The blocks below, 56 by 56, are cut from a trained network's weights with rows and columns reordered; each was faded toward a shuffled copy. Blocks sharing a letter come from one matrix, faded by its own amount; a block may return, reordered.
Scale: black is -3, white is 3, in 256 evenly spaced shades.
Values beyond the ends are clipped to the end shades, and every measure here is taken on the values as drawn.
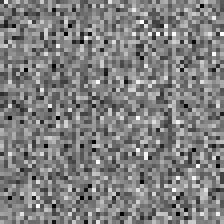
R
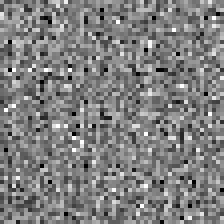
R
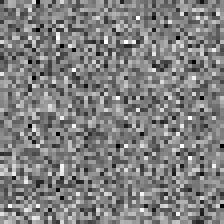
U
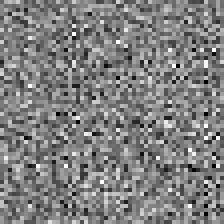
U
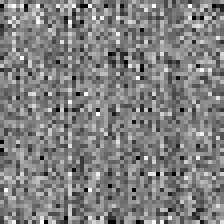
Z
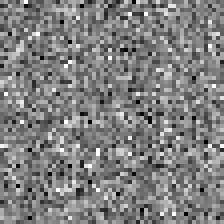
R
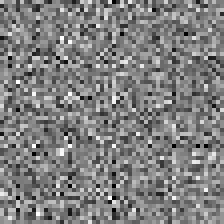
U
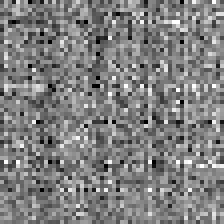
Z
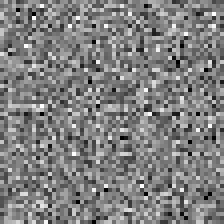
U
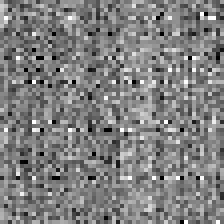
Z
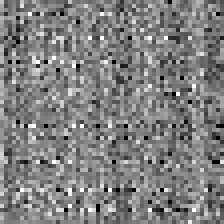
Z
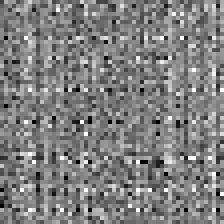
Z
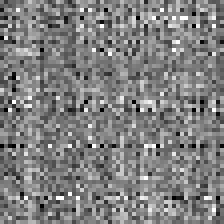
Z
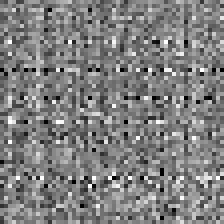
Z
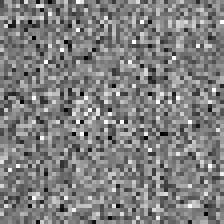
R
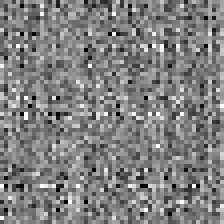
Z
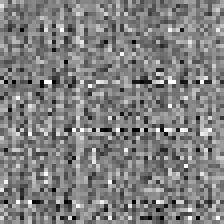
Z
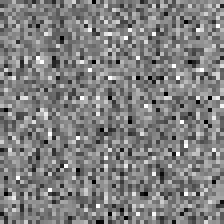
R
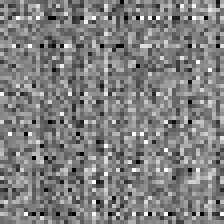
Z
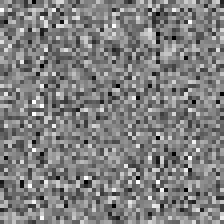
U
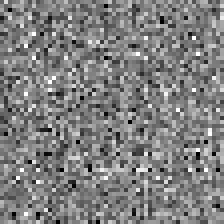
R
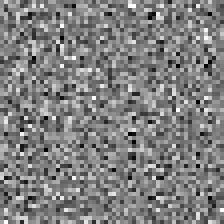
U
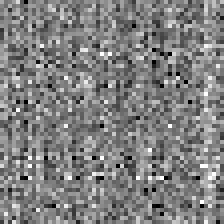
Z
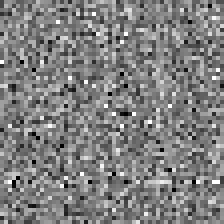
R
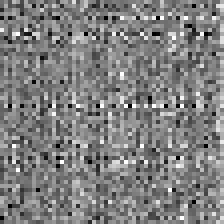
Z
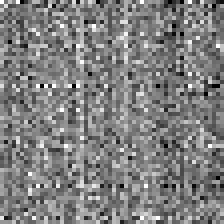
Z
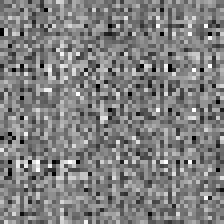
Z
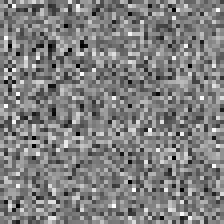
U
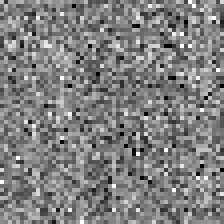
R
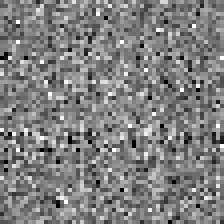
R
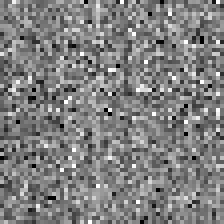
R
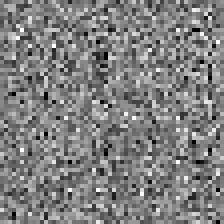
U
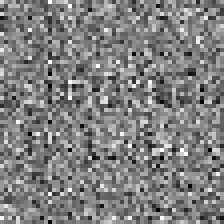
U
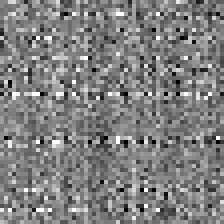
Z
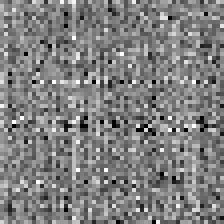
Z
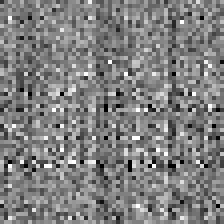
Z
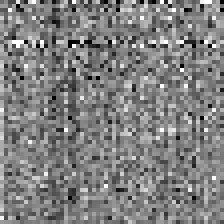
Z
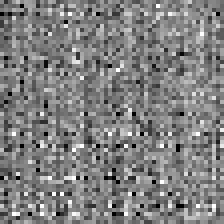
Z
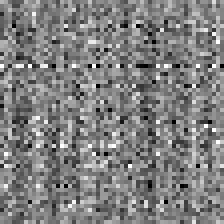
Z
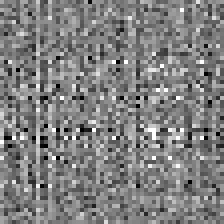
Z
